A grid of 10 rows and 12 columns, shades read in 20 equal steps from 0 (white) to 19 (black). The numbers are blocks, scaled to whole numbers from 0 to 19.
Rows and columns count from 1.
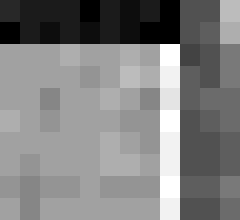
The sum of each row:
188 193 91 90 95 94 95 94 98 96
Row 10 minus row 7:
0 2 0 0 0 1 0 -1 0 0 0 -1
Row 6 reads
6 7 8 7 7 7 8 8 0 13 12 11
